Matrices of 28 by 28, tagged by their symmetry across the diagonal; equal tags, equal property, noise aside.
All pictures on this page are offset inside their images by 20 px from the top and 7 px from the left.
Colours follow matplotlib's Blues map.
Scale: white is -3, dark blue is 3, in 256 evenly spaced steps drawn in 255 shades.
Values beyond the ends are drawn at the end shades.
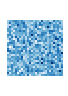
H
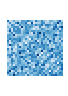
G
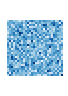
G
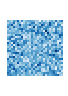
H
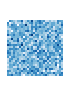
G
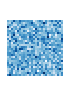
H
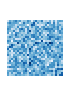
G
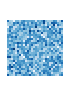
G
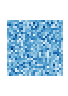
H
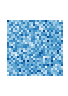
G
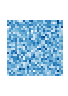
H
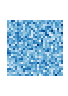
H
